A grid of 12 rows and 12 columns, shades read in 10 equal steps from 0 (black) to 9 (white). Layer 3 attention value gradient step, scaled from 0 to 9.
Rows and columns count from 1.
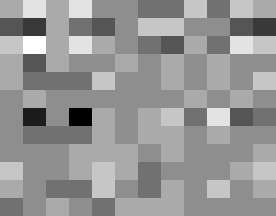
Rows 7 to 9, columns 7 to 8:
6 7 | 6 6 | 5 6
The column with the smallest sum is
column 2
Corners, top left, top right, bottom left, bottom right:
6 6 4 5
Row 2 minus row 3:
-4 -7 0 -4 -3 0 3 4 -1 1 -5 -5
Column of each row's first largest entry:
2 7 2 1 5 2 10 5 4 1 5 3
